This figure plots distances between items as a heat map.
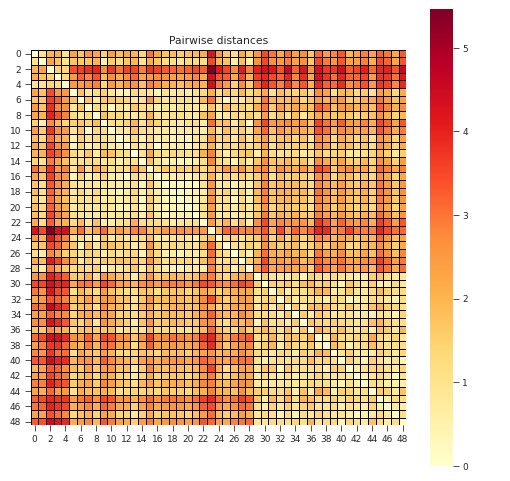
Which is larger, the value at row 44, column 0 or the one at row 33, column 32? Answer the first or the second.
the first
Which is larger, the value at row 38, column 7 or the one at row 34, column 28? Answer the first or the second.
the first
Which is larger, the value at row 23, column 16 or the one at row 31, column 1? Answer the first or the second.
the second
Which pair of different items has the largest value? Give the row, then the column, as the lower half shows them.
23, 2
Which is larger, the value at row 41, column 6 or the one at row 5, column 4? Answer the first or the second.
the second
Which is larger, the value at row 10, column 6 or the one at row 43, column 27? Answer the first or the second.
the second
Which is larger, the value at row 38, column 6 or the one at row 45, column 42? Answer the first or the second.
the first
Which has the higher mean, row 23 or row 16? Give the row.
23
